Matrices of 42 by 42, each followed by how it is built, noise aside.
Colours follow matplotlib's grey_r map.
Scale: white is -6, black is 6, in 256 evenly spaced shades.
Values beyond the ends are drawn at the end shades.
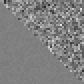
upper triangular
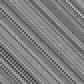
Toeplitz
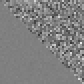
upper triangular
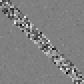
banded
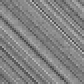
Toeplitz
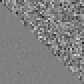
upper triangular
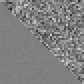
upper triangular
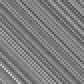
Toeplitz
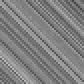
Toeplitz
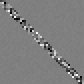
banded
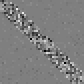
banded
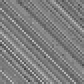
Toeplitz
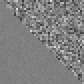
upper triangular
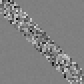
banded
